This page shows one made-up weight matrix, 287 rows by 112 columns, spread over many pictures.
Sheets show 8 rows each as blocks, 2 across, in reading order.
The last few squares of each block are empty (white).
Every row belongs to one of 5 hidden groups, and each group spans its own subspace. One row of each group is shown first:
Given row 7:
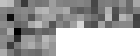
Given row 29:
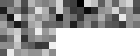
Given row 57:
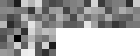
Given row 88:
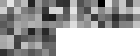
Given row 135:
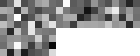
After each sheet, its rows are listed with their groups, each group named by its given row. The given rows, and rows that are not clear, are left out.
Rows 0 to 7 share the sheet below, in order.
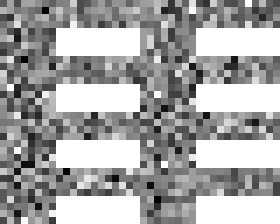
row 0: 88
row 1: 88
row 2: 7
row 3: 57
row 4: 57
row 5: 135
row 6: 135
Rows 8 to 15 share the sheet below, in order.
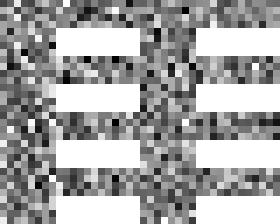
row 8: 135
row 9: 88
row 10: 135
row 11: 57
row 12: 57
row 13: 88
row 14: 57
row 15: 135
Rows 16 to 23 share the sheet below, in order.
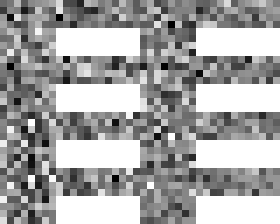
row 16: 29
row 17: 135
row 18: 135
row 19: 29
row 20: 57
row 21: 135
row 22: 57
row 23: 7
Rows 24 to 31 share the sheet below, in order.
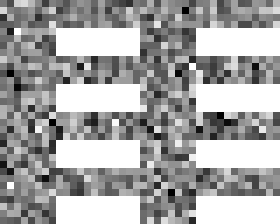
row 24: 7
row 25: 88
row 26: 7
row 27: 57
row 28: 57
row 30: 7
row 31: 135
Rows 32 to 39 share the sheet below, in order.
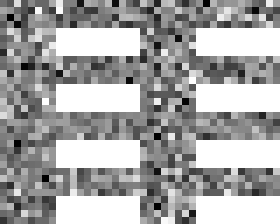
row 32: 29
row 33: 135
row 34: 29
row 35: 7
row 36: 7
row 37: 135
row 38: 88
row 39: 57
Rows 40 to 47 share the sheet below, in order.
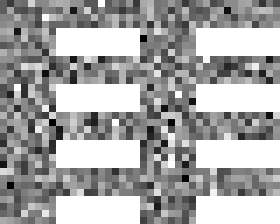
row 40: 88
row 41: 7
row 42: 88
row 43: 135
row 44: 57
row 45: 57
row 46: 7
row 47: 88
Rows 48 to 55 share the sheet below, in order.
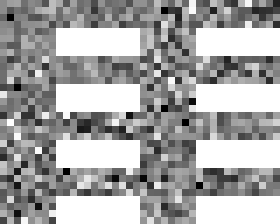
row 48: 7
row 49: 88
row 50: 7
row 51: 135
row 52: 135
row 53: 88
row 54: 135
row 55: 29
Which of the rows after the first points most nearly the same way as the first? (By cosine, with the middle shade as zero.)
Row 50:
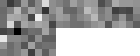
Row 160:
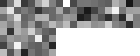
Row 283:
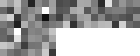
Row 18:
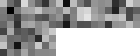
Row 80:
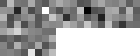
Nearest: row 18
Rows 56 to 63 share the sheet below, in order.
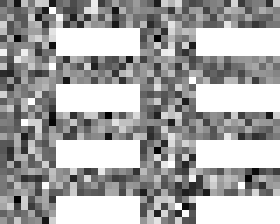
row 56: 57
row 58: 7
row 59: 7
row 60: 88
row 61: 57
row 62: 88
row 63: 7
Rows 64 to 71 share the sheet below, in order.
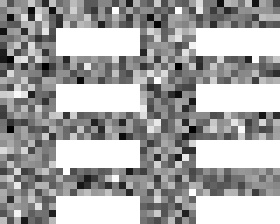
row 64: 57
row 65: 29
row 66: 7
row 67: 29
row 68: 7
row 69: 7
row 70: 135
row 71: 7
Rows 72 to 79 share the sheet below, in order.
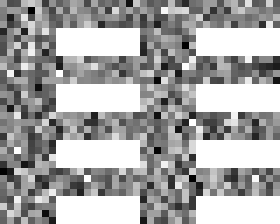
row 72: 57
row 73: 29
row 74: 29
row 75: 88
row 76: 57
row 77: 57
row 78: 7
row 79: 57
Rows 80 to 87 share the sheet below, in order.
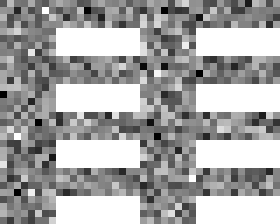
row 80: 7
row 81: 29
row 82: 7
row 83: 29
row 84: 29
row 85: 135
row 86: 135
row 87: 7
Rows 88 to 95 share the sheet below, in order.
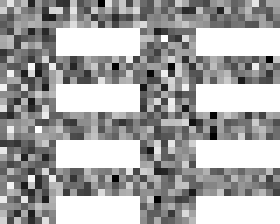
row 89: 7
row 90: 57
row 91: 57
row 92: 7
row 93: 88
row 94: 57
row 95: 7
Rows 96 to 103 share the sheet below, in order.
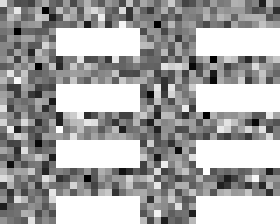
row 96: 7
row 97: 135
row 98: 29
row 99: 88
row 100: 29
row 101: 135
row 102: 7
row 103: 135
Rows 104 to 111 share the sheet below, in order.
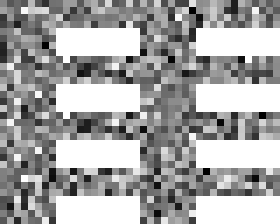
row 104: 29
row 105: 57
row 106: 135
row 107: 88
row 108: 135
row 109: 7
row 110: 88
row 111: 135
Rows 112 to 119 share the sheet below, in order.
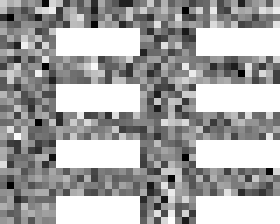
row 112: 7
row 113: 88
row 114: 7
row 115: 7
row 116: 29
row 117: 29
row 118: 7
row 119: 57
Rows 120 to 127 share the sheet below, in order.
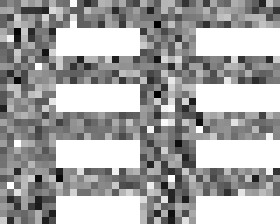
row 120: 88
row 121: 135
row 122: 29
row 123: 57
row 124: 7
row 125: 29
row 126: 29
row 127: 57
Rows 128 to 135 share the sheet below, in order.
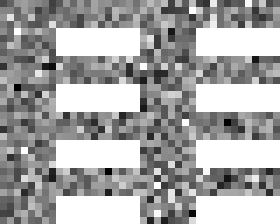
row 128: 7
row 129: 88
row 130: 7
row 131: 29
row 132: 7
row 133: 7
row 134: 88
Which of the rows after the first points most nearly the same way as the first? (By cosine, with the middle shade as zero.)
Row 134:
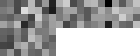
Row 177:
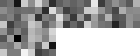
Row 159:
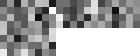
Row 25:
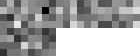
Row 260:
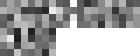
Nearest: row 25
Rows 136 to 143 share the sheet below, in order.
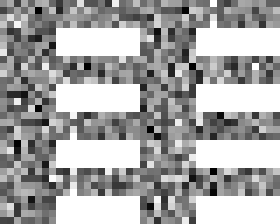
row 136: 29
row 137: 88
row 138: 7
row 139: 57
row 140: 88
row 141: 29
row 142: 88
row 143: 88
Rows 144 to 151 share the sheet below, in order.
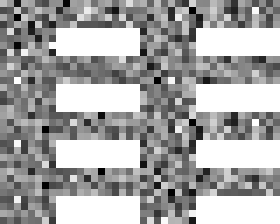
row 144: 135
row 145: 57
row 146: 135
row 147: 135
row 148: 88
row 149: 57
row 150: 88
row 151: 135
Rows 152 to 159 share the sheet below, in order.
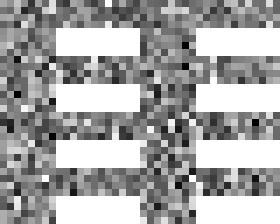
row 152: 88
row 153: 29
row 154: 57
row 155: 88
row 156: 7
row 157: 57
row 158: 88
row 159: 57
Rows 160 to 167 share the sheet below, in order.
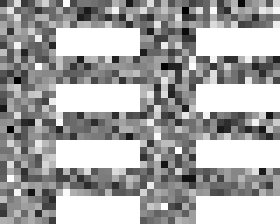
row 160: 135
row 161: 88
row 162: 29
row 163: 88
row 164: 29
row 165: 135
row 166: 135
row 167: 7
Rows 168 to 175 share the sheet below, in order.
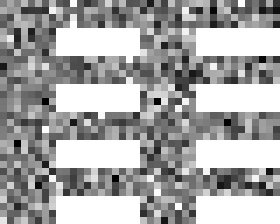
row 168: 88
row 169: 88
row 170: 29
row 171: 7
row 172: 88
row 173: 7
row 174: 57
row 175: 135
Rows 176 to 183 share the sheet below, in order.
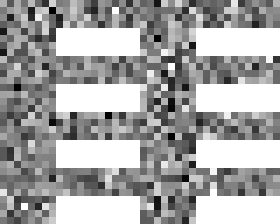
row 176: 57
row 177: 57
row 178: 7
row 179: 57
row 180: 88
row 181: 135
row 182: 7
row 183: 88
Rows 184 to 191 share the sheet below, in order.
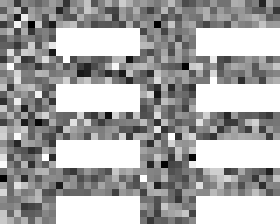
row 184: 135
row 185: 135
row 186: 135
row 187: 88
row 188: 29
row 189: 135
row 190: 29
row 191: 29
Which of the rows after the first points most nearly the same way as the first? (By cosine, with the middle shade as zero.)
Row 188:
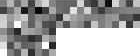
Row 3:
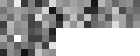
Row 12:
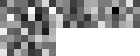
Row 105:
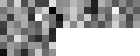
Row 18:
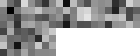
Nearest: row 12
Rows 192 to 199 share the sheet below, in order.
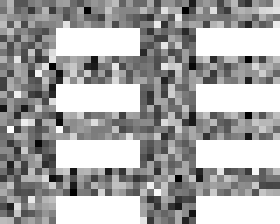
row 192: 7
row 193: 88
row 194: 57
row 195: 88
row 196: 29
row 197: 88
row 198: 88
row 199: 29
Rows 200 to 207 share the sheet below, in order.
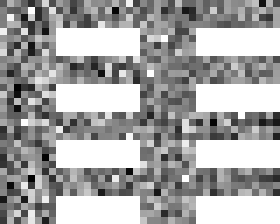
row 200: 57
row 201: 7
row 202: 7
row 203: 7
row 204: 29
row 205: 88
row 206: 57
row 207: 88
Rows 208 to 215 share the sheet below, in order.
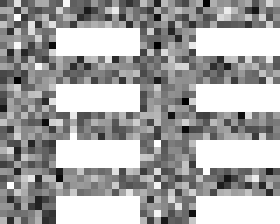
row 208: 135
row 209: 135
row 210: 29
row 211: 29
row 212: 88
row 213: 88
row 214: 29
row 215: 135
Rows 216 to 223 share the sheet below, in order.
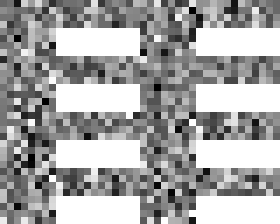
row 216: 57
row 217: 57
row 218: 7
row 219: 7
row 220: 57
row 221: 57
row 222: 57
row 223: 135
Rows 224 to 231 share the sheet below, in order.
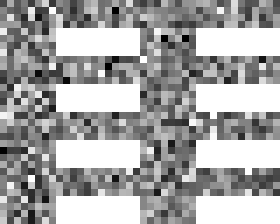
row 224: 57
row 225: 7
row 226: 7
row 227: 7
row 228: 7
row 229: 88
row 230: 57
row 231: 88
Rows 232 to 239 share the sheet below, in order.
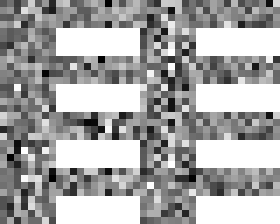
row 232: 88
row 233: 57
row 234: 88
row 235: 57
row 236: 7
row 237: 57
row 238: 88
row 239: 7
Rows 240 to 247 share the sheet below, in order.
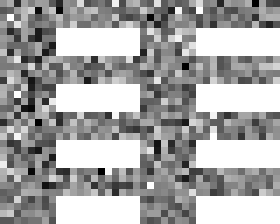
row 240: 29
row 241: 29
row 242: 57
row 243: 88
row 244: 29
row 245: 88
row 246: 88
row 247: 7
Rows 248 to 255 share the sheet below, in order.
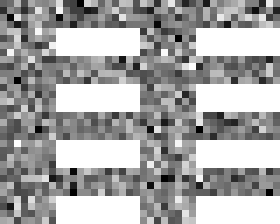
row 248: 29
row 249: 135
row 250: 135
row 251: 7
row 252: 7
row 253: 29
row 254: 88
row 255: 29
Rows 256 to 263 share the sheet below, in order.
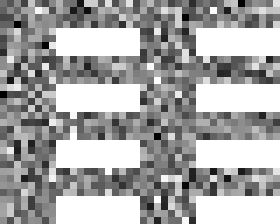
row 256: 29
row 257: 88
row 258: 7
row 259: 135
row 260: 88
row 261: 135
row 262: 88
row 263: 88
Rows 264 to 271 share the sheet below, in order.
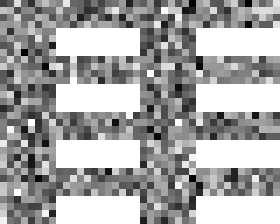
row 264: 135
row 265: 88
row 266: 88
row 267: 29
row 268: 57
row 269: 29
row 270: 29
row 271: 57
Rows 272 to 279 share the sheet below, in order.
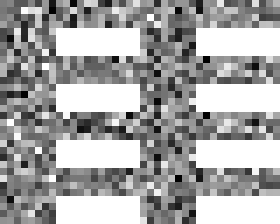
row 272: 88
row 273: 29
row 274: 7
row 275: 135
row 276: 135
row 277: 135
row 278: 7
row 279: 29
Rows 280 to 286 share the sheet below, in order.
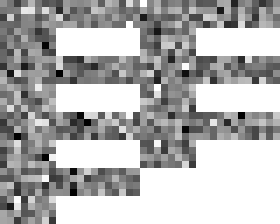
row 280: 29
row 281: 7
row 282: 29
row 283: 88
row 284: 29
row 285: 88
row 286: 88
